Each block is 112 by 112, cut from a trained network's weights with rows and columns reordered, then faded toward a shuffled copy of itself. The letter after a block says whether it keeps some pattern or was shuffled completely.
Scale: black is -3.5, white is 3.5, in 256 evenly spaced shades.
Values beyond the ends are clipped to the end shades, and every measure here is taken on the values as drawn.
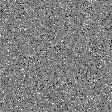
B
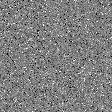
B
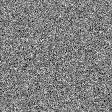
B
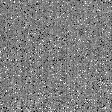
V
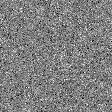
B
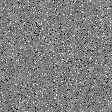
B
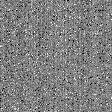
V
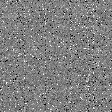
V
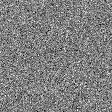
B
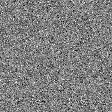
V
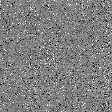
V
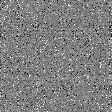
V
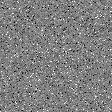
B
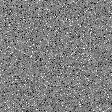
B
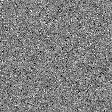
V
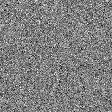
V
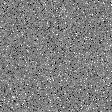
B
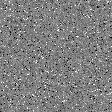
B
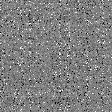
V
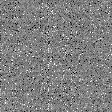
V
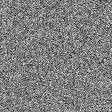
B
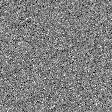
B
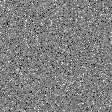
B
